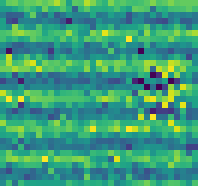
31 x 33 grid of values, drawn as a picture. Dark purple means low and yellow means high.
No seam splits the table. Values change most from cell to cell in the middle right. In the middle right lies a patch that is rougher than the rest. Stripes running across repeat 6 times from top to bottom.
